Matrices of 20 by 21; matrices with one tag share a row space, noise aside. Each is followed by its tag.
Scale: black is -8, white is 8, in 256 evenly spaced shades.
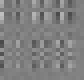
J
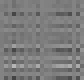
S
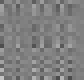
J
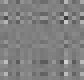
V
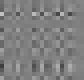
J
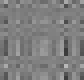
V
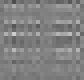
S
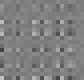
J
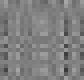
V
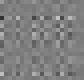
J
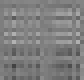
S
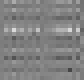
S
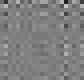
V
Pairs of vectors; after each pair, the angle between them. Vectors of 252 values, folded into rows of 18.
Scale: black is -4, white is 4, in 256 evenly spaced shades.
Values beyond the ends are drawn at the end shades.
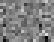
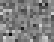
partly opposed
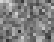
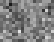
partly opposed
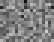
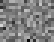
partly aligned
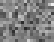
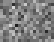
partly opposed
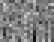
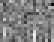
nearly opposite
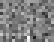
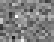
orthogonal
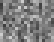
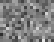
partly opposed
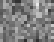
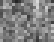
nearly parallel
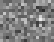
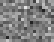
partly aligned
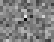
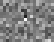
nearly opposite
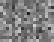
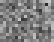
partly aligned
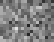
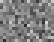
partly opposed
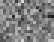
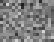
orthogonal
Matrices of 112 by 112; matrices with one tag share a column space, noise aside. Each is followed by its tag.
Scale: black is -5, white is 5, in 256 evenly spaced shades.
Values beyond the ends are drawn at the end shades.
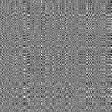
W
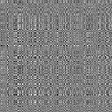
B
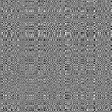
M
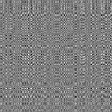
W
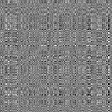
B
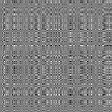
B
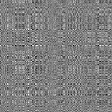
B
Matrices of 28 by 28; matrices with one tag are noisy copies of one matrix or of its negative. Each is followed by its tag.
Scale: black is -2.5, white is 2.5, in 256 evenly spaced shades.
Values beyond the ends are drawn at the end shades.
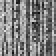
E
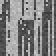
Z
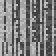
E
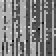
E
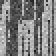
Z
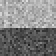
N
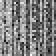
E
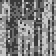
Z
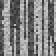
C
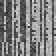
E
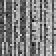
E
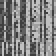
E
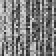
E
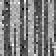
C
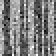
C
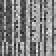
E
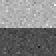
N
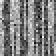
C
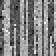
C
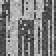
Z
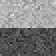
N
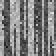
C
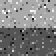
N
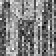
Z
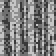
C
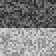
N
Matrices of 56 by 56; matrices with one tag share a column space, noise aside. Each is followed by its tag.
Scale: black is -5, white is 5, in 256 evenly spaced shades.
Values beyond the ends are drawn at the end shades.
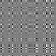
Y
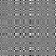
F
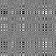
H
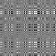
H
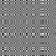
F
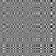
Y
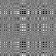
H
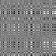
H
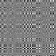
Y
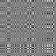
Y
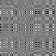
H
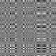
Y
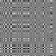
Y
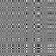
Y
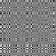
Y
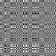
Y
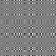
F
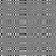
F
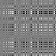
H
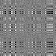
H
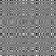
F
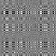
H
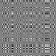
Y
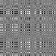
H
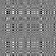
H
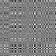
Y
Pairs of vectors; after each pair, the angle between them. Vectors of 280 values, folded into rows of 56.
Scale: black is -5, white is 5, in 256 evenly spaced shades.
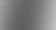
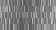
partly aligned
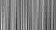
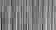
nearly opposite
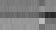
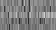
partly opposed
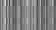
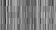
nearly opposite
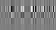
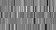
partly aligned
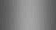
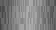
nearly parallel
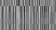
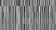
nearly parallel
